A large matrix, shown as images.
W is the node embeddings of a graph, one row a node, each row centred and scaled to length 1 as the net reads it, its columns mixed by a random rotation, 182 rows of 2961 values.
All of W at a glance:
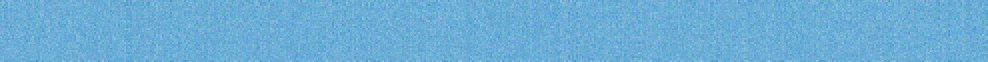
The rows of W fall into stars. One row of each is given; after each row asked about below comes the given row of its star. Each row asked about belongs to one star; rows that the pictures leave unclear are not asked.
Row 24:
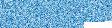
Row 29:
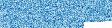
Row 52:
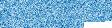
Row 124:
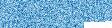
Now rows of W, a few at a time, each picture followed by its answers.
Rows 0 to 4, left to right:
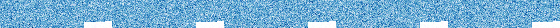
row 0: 24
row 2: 24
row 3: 52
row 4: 52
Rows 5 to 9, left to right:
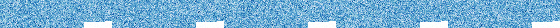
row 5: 124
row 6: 124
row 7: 124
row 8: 52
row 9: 52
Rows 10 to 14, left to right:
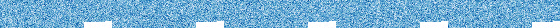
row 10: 124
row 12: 124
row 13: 124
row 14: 124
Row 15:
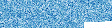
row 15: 124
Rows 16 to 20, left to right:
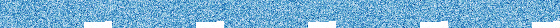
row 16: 124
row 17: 52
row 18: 124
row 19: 124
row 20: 24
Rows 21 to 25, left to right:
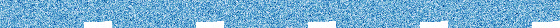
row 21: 29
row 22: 29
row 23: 29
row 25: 29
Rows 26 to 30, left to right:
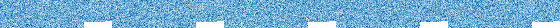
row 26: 124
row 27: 124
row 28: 52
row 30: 29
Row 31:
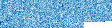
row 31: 24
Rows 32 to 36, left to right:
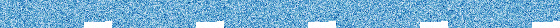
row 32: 124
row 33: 124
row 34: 124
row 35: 24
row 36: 52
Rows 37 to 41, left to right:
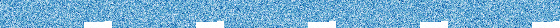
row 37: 52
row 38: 24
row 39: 24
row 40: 24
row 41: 124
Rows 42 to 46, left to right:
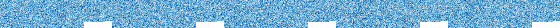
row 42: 29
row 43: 124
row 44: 24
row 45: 124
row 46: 124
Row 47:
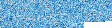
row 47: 24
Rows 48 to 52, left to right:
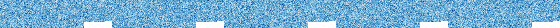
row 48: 124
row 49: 24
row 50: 124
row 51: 24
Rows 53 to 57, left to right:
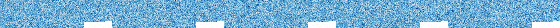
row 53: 24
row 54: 24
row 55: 124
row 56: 124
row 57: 52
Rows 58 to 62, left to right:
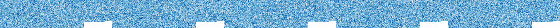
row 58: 124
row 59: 124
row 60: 29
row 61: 29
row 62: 24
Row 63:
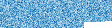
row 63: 29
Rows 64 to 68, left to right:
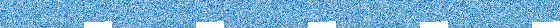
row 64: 52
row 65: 52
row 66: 52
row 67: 24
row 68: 52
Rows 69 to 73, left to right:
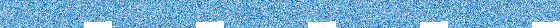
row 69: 29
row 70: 24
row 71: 124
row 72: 52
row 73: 124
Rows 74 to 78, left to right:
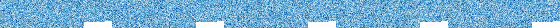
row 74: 52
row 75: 52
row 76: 124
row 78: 52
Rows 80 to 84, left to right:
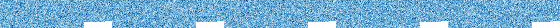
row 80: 29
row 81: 124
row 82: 124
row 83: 29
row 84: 29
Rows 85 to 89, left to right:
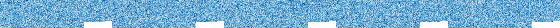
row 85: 29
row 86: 24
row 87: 52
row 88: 52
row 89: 24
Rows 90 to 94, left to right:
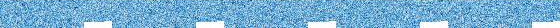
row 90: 124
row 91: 52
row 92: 29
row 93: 29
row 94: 52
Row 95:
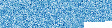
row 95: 52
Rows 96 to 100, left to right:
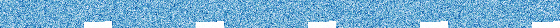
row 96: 124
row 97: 24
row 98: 52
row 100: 24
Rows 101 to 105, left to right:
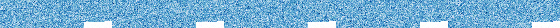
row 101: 52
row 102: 124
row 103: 52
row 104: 124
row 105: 24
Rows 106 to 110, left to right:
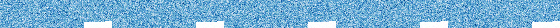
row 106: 29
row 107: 124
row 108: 29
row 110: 124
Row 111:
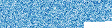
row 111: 29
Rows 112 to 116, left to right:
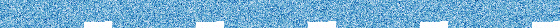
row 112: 124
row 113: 29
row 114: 29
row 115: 29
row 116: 124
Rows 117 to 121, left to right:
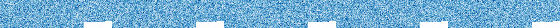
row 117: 24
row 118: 124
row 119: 24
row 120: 24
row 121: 124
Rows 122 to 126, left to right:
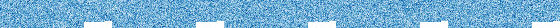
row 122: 124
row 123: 52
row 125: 24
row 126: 24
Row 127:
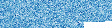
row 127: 24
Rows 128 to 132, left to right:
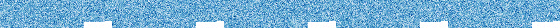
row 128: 29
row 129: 52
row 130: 24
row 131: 24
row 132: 52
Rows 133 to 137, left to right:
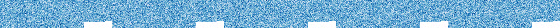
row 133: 124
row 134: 29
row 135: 29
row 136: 52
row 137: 124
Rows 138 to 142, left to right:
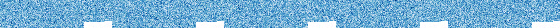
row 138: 29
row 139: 124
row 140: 29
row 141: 29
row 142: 52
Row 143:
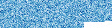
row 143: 52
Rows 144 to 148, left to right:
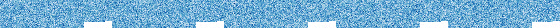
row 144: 24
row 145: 24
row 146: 124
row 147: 24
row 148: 29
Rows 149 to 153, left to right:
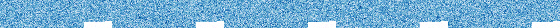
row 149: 29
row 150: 29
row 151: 52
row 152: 124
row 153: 24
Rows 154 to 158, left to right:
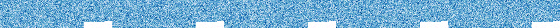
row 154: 29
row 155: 29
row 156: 52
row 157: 124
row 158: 24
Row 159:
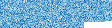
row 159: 124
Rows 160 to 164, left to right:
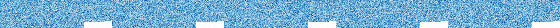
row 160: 124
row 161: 24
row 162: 24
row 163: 29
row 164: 29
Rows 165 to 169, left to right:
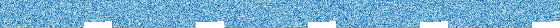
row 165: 124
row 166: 24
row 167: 24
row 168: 24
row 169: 124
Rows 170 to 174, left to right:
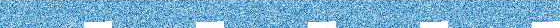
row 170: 24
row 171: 124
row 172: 24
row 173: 24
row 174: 29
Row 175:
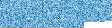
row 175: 52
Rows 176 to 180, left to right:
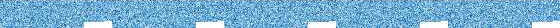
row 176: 29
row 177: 52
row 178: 24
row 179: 124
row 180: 52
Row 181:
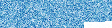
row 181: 124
